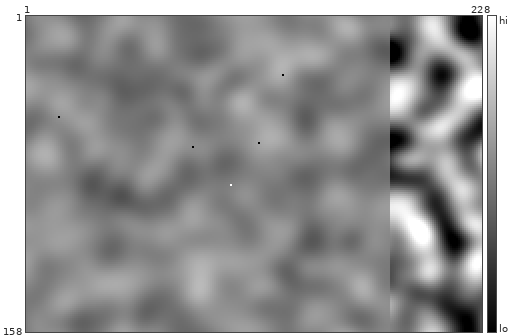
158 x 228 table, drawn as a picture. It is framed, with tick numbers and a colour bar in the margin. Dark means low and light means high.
Neither half mirrors the other. On average the colour sits 50% of the way up the scale. A few values lie far out on both sides of the bulk. A vertical seam about 80% of the way across splits the table, and the left part is calmer. Five lone cells stand out: one far higher and four far lower than their neighbours. No overall slope runs across the table.
